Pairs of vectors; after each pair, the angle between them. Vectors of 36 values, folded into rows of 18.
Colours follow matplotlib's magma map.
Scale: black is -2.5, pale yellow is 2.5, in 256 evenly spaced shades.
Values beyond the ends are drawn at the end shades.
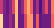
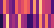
partly opposed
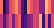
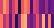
partly opposed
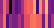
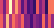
nearly opposite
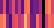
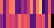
orthogonal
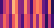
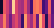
nearly parallel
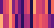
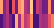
nearly opposite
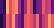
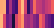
nearly opposite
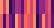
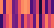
orthogonal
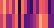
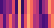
nearly opposite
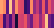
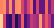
partly aligned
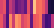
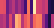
nearly parallel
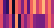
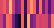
orthogonal
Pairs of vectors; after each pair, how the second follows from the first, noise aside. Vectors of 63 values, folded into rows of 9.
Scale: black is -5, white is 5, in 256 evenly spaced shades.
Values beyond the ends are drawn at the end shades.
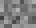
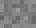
shrunk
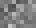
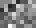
scaled up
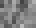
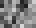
scaled up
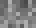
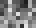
scaled up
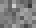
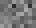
sign-scrambled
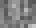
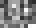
scaled up
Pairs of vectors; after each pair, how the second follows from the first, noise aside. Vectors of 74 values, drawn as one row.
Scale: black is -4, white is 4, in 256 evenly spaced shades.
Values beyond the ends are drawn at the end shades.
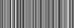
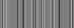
partly zeroed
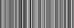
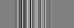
partly zeroed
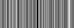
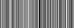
shuffled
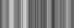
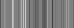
partly zeroed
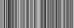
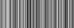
shuffled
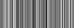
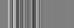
partly zeroed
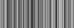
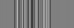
partly zeroed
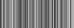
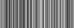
shuffled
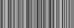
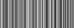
negated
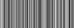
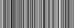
shuffled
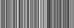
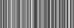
shuffled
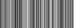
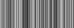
negated
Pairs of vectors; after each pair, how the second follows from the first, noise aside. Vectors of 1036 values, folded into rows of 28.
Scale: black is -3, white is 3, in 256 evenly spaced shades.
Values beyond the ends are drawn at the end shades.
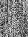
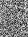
shuffled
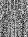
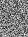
shuffled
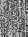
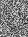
shuffled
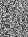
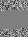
partly zeroed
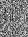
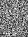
shuffled
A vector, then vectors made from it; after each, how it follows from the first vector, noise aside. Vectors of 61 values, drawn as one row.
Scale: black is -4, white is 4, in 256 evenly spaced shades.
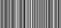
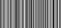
negated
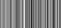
negated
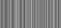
shrunk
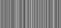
shrunk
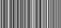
wrapped around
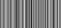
negated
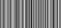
negated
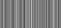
shrunk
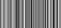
negated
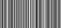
reversed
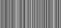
shrunk
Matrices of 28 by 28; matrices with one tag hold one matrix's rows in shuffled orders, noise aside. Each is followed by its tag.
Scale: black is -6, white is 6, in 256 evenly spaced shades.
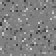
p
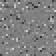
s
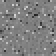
s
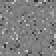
s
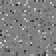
p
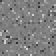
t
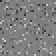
p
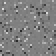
p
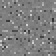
t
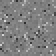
p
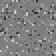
s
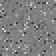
p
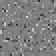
t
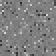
p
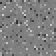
p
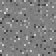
p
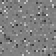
p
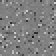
s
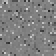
t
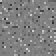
t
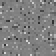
t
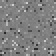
s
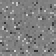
s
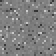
s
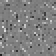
p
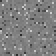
p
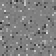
p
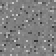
s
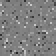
p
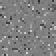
t
